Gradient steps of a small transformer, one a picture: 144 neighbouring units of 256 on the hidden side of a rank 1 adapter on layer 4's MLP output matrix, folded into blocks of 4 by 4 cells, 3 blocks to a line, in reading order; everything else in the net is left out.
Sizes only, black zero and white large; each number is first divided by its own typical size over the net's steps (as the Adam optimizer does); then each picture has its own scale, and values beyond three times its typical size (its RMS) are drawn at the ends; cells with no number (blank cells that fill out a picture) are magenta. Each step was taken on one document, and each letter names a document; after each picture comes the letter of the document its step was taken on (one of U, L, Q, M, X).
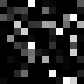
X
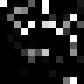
X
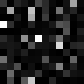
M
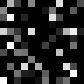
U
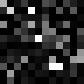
M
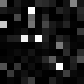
M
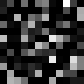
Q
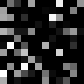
U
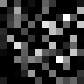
X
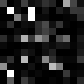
M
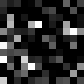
U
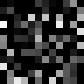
Q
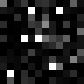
M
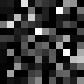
Q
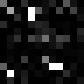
M
